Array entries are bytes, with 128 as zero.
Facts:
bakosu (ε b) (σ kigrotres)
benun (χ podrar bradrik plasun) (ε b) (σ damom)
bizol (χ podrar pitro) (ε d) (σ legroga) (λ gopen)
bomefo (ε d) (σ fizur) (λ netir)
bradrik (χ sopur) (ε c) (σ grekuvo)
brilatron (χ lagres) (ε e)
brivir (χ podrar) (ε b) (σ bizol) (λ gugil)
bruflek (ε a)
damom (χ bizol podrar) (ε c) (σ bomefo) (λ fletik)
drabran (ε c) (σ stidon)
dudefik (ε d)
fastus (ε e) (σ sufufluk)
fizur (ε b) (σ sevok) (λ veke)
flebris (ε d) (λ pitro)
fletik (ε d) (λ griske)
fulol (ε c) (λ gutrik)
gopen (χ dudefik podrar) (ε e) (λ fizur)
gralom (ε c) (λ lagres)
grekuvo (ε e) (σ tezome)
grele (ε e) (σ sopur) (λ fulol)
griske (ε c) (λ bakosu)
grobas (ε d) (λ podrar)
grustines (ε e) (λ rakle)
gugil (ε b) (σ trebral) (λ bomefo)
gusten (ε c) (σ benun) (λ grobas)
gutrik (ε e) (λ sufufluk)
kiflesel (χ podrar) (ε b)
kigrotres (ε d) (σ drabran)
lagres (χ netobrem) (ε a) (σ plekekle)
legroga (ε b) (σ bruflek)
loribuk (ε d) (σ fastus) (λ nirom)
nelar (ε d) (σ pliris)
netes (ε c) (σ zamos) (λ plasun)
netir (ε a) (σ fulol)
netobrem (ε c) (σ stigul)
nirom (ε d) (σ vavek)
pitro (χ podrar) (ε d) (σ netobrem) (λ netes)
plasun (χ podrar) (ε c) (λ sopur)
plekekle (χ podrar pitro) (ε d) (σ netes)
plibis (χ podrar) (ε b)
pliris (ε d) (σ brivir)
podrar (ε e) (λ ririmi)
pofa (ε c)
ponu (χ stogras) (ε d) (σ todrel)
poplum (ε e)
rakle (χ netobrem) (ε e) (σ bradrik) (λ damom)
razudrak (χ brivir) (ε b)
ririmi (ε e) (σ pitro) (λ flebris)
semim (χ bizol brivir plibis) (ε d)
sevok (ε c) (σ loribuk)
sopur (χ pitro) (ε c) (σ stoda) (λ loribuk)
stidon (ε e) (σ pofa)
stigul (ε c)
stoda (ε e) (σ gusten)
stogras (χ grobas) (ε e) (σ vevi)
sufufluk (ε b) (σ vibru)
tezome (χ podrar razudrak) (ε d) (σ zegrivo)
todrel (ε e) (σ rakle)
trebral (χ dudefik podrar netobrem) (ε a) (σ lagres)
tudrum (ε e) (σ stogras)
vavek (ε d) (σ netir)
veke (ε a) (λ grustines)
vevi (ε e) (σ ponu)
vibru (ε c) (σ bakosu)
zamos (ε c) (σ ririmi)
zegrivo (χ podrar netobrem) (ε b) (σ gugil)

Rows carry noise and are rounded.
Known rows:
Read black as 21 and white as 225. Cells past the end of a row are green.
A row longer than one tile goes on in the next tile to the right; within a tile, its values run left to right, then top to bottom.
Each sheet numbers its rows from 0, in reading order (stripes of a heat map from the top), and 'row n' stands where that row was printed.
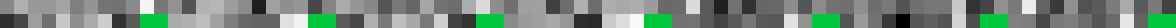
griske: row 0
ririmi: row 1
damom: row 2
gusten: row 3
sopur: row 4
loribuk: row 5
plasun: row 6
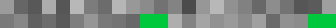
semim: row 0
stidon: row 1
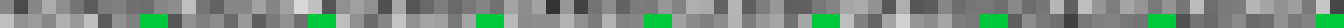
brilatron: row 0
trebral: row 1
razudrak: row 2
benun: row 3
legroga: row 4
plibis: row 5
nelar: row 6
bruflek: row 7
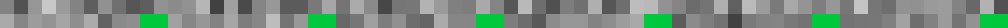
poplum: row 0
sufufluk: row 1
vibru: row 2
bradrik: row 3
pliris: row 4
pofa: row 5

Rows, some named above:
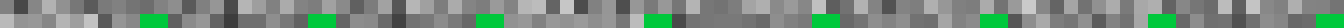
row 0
brilatron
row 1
bomefo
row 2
kigrotres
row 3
gugil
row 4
netir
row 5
drabran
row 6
zamos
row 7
dudefik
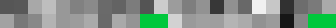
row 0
todrel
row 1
fizur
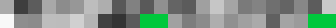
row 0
gopen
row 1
grekuvo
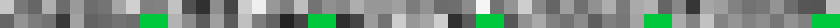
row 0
plekekle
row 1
bizol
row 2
griske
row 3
zamos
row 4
fastus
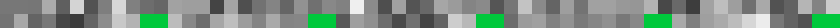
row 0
flebris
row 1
brivir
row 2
netes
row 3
netobrem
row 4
rakle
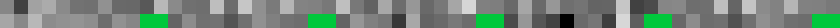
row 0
stoda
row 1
dudefik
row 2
plekekle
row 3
nirom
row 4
dudefik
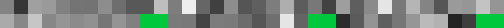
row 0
fastus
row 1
plasun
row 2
fletik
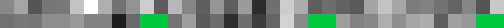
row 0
veke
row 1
pitro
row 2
grekuvo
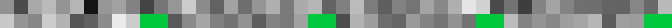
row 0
podrar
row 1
zamos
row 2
lagres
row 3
stogras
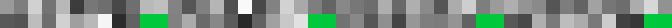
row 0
bakosu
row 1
grobas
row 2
tezome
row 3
damom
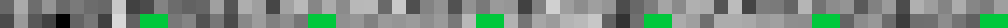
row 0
nirom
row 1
ponu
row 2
gugil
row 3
grustines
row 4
zegrivo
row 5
bomefo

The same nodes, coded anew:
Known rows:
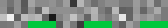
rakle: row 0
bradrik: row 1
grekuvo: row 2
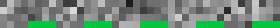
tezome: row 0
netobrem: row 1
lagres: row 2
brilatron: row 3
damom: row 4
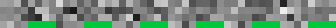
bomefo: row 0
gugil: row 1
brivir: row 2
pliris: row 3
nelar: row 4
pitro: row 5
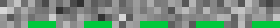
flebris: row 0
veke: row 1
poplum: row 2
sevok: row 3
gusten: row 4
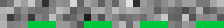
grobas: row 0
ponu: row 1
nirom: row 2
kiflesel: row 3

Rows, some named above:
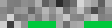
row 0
stoda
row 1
podrar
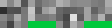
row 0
fizur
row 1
benun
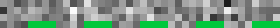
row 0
griske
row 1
sopur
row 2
plasun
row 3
stogras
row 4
pitro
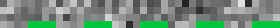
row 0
semim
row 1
flebris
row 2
bizol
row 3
lagres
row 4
nirom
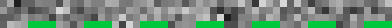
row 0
trebral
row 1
plekekle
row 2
stoda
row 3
netes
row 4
sufufluk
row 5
legroga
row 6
zegrivo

